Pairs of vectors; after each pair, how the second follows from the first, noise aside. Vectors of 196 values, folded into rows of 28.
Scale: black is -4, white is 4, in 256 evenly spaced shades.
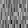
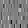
partly zeroed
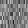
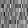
wrapped around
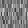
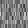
reversed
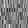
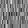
wrapped around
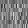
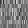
wrapped around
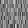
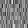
reversed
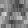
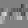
partly zeroed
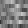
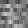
reversed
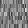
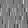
partly zeroed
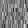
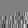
partly zeroed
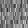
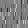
partly zeroed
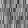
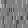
partly zeroed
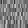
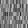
wrapped around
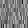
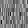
wrapped around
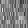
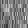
reversed
